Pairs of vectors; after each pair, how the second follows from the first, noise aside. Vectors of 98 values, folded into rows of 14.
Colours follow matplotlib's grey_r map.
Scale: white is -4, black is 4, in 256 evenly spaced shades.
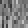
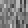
reversed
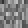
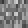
copied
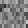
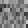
copied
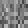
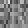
reversed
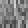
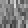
copied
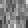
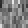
reversed
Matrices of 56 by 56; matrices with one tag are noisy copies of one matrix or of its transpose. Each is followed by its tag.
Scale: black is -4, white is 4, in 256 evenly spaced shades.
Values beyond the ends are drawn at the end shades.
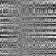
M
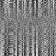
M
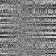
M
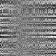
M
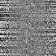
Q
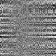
M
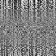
Q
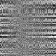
M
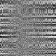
M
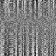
M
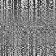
Q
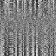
M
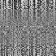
Q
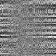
M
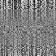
Q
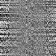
Q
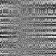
M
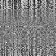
Q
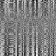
M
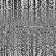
Q
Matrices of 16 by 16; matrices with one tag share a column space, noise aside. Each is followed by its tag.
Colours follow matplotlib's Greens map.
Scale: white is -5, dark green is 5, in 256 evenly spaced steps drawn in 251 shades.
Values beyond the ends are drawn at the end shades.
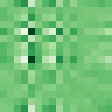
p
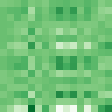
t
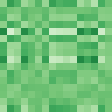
p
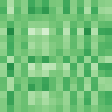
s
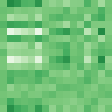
p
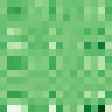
t
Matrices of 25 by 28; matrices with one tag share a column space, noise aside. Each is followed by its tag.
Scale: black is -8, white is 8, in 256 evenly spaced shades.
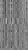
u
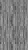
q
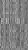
u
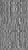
u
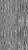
q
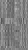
u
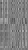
u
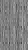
q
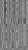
u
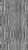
q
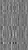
q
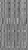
u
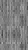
q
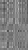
u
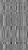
q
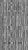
q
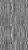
q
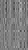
u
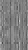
q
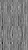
q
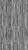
q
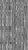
q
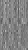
u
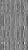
q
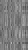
q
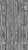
q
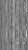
q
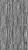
q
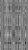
q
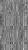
q
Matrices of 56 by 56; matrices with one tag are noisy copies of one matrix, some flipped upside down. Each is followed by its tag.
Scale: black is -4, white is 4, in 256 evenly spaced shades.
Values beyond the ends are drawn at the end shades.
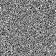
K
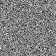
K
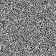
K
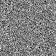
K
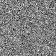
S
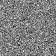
S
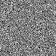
K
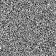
K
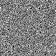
K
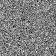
S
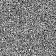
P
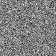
S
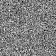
P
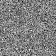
P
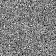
P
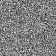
P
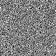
K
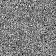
P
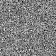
P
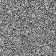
S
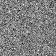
S
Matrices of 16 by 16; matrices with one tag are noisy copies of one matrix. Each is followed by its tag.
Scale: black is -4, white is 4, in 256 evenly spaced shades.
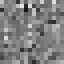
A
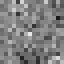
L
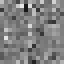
A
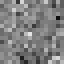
L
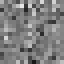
A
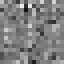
A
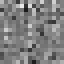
A
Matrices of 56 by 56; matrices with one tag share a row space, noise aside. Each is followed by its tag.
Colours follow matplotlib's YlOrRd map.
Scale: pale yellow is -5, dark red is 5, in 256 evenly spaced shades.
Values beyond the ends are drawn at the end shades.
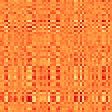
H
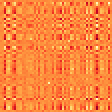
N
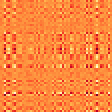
N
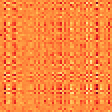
N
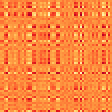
H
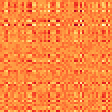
H
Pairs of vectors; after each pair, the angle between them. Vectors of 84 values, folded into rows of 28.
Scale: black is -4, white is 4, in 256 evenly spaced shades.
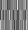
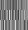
partly aligned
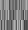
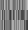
partly aligned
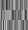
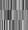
partly opposed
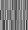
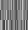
nearly parallel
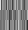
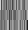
nearly parallel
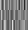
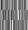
partly aligned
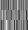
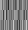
partly aligned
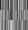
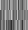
nearly opposite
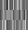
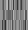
nearly opposite
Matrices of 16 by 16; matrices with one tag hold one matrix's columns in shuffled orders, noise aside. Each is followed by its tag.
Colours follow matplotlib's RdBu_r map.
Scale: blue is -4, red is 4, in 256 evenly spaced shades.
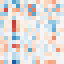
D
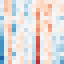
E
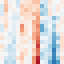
E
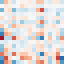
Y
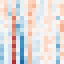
E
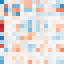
D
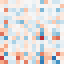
Y
